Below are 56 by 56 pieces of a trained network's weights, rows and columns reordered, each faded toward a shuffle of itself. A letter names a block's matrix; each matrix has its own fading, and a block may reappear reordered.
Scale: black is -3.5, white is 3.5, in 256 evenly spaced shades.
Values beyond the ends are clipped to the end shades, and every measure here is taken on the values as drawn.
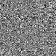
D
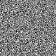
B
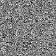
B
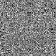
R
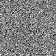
B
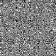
R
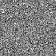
D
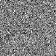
B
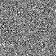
D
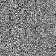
B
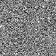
D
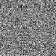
B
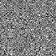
R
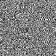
D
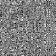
R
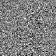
B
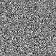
D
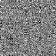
R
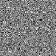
R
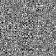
R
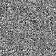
D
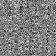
R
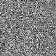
B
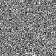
D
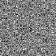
R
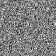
D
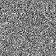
D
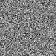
D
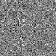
R
